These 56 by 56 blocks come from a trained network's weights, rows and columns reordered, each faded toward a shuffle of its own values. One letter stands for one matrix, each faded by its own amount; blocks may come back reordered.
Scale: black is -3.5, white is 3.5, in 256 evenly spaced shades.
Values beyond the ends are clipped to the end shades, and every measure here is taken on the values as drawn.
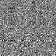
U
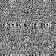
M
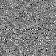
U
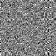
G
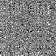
M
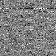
U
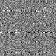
M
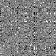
G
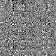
G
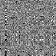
G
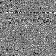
U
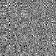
G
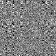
G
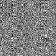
G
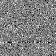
U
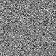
U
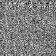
M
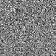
U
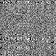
M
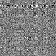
M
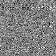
U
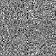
G
